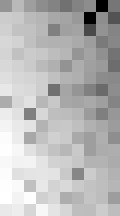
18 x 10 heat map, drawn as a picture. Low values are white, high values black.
Ninth with the lowest average: bottom left. Average level on the scale: 30%. Slope: up to the top right. Histogram: skewed, a long tail of high values. Ninth with the highest average: top right. Roughest part: top right. Mirror symmetry: none.
